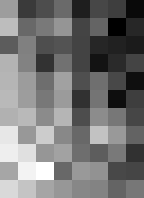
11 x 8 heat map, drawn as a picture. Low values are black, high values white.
Ninth with the highest average: bottom left. Calmest part: middle left. Mirror symmetry: none. Ninth with the lowest average: top right. Slope: up to the bottom left.
